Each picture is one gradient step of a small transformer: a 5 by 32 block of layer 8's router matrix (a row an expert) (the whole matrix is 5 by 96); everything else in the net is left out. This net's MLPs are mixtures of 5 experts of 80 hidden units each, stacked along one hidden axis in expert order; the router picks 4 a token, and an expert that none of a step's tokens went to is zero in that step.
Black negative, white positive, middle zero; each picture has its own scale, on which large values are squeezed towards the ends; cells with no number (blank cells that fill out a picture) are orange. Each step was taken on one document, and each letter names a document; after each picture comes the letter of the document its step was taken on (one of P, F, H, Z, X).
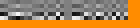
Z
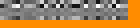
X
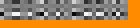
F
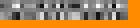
X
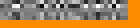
X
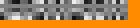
F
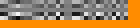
Z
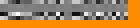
Z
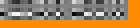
F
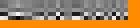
Z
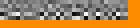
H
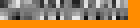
H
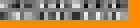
H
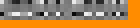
F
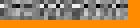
H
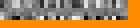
X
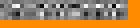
X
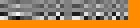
Z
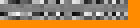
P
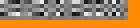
P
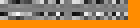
Z
